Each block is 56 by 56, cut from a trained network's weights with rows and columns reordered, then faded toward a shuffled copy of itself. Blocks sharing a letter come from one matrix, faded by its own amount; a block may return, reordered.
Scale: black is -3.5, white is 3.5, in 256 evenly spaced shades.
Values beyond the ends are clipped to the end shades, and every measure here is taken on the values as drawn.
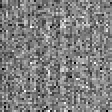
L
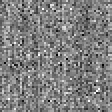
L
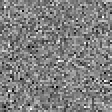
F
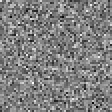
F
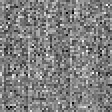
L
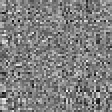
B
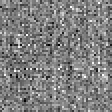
L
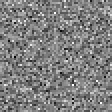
F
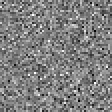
F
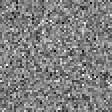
F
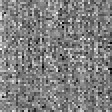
L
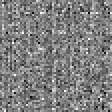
L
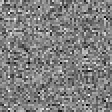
B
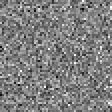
F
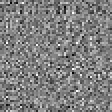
B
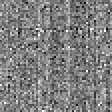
L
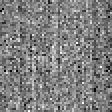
L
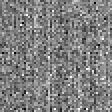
L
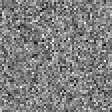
F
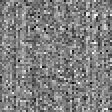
L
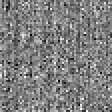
L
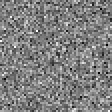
F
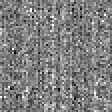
L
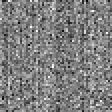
L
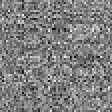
B
